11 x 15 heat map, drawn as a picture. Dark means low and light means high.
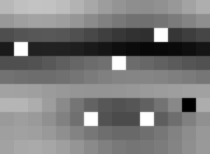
The bottom left is the smoothest part. Six lone cells stand out: five far higher and one far lower than their neighbours. Streaks run across, left to right.
